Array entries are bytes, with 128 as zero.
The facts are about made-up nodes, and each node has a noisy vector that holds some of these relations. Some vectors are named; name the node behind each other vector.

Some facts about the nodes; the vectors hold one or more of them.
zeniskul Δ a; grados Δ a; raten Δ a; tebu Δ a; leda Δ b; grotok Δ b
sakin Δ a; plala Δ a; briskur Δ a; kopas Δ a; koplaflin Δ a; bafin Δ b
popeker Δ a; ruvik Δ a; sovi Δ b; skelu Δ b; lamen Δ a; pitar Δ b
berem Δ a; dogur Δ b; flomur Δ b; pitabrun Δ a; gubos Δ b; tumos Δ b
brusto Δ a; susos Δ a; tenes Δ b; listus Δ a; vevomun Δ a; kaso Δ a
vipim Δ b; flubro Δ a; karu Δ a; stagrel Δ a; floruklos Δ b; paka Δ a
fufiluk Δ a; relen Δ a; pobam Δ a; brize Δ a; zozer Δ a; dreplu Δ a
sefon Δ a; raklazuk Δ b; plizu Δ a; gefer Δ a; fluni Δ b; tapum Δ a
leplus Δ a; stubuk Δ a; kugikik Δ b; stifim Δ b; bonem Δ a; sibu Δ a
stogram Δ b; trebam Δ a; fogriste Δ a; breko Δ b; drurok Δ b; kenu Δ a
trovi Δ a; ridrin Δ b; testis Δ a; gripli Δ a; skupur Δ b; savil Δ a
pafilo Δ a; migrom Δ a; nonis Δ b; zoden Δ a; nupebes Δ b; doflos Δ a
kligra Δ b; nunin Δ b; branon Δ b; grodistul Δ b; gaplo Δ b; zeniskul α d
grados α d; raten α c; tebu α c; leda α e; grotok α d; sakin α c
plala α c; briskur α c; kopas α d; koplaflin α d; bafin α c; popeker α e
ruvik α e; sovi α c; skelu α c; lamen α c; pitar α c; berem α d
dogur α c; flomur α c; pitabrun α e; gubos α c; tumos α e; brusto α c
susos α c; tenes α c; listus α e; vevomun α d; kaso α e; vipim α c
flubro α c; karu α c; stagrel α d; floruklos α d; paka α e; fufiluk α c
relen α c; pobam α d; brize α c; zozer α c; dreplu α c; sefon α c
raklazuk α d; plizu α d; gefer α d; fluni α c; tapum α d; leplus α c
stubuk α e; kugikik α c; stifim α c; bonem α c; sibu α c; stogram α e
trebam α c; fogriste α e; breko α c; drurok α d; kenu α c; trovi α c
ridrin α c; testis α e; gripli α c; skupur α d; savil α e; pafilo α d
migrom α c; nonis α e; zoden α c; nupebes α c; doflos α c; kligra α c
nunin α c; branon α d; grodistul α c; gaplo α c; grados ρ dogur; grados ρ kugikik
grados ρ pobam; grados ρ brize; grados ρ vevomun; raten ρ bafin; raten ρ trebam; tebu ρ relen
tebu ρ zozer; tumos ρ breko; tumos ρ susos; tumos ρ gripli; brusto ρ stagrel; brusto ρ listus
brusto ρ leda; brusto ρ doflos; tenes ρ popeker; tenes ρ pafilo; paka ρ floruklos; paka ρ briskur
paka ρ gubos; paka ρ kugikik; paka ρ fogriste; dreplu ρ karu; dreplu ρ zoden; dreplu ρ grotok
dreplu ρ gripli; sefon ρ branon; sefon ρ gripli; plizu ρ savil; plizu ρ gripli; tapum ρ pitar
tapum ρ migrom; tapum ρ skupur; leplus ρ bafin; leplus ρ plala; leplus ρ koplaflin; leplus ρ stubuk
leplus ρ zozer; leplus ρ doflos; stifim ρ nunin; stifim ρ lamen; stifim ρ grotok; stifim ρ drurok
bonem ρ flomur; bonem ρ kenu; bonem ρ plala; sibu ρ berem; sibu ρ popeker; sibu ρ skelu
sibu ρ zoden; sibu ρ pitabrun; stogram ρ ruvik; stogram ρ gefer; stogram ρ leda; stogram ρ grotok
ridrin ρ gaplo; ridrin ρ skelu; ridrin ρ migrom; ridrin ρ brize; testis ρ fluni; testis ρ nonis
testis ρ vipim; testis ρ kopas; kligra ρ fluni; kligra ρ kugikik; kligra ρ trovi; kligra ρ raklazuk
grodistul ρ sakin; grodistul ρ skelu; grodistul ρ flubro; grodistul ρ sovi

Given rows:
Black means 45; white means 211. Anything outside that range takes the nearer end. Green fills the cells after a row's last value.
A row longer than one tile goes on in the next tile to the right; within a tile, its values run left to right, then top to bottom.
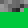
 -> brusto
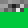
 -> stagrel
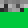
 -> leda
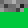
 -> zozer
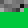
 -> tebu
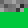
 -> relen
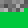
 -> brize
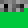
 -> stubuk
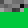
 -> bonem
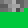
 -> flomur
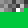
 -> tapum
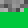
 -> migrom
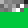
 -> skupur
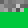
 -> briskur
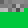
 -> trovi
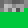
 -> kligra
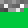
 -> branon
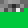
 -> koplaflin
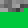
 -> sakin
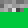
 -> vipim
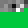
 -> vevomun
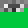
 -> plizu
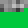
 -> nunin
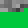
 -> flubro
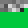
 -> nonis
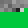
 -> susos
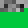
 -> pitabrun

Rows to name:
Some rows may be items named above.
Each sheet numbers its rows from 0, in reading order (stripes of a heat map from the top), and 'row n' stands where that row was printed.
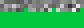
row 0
grodistul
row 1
briskur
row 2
kopas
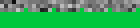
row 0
paka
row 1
dreplu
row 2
stifim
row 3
brize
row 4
zoden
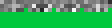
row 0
sovi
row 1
plizu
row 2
zeniskul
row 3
pitar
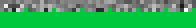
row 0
plizu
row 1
breko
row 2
fufiluk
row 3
lamen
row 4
ridrin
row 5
gaplo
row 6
grados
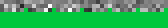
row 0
tenes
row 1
grotok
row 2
kugikik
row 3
tumos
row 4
brize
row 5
trovi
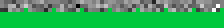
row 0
tumos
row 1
doflos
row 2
sibu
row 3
nunin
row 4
zoden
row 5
testis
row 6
brize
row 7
drurok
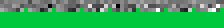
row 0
fufiluk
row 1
bonem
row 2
brusto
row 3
plizu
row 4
listus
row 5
pafilo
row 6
sefon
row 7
raklazuk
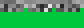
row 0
savil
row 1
gefer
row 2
ruvik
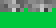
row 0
bafin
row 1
nupebes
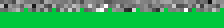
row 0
fogriste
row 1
kaso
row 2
dogur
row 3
floruklos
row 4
sefon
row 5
karu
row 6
berem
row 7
paka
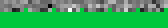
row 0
lamen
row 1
leplus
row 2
gubos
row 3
stifim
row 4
skelu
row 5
stogram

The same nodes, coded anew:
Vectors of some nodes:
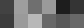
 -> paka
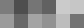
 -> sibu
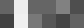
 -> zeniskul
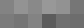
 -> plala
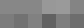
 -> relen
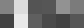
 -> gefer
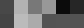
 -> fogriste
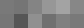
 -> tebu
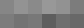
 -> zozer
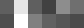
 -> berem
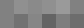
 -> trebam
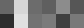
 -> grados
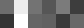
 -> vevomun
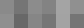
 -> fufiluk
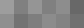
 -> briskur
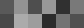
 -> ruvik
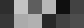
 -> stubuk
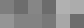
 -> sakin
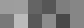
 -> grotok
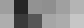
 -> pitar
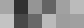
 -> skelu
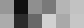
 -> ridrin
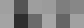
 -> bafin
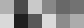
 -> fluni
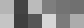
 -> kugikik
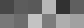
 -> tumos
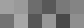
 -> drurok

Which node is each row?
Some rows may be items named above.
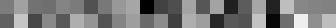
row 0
skupur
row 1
nonis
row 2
listus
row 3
kligra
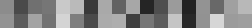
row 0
dreplu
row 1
kaso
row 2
tenes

